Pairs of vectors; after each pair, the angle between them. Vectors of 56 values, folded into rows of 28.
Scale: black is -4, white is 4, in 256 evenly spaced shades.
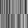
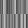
partly aligned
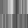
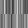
partly opposed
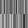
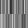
partly aligned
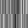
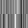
nearly opposite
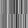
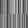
nearly opposite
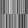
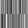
partly opposed
